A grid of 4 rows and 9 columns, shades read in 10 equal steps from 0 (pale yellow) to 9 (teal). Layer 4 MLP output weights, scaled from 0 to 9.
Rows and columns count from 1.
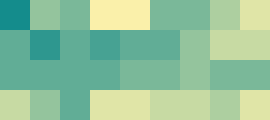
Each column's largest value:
9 8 6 7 6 6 5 5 5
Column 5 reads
0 6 5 1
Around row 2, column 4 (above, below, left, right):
0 6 6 6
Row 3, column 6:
5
